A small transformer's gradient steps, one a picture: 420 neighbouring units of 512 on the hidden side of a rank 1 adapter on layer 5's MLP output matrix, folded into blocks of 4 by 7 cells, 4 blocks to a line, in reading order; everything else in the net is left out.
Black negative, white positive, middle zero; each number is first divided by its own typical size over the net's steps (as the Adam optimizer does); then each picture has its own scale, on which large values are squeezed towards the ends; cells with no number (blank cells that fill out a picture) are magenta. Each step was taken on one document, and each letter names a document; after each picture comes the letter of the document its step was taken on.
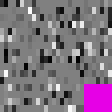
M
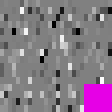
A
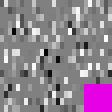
M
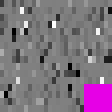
A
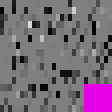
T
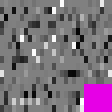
T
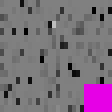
A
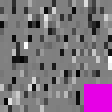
T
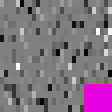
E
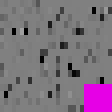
A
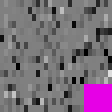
E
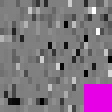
E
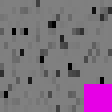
A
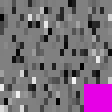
T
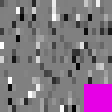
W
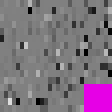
E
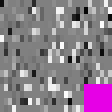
M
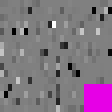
A
